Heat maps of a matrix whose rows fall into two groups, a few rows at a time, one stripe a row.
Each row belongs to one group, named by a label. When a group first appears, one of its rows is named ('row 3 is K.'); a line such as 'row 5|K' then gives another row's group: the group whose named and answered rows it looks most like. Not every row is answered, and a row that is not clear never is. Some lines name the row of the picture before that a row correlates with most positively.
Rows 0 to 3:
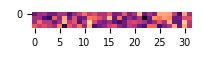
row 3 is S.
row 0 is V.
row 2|V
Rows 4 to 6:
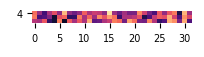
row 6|S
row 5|V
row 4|V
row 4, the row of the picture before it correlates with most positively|0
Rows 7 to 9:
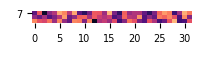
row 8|V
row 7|V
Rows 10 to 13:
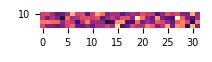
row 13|V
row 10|V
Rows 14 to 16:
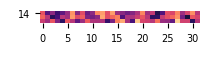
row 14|V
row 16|S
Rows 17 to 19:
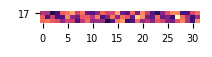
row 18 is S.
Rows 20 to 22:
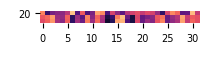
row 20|V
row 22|S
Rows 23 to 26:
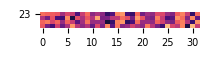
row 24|S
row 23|S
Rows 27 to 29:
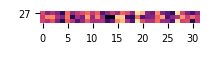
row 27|S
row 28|S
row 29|S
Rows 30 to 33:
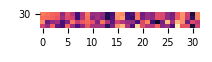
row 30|S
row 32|V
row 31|S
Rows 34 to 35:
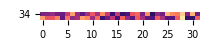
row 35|S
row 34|V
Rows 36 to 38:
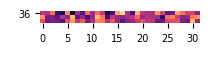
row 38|V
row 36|S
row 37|V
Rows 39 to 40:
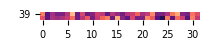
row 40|V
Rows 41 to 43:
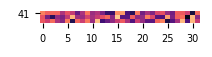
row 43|S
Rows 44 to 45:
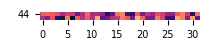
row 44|S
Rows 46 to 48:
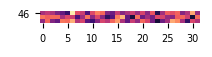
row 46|V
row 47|S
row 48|V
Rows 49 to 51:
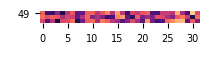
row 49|V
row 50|S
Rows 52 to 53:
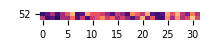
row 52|V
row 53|V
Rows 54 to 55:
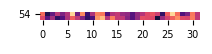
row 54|V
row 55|V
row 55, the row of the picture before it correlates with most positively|53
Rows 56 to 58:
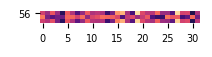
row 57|V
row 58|S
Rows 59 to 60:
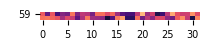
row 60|S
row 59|V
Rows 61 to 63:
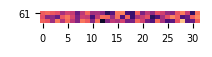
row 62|V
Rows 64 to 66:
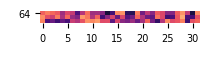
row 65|S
